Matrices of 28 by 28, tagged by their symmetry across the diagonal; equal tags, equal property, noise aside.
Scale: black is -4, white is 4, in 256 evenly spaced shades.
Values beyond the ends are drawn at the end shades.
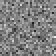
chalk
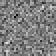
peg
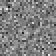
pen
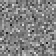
chalk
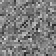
peg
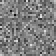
peg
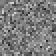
peg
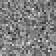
pen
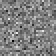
chalk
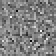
pen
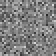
pen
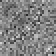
peg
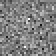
chalk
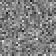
chalk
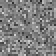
pen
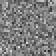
chalk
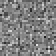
pen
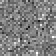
peg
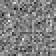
pen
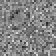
peg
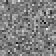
chalk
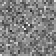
peg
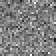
chalk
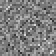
peg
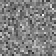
chalk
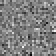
pen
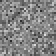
peg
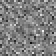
pen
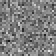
chalk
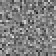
pen
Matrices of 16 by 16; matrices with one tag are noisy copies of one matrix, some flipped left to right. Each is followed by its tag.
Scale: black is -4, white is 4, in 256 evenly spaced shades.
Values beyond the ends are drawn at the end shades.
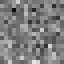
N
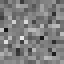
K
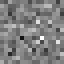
K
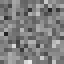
N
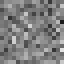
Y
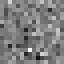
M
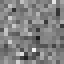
M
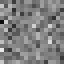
Y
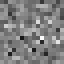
K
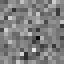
M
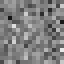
Y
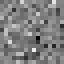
M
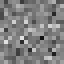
K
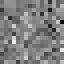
Y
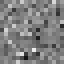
M
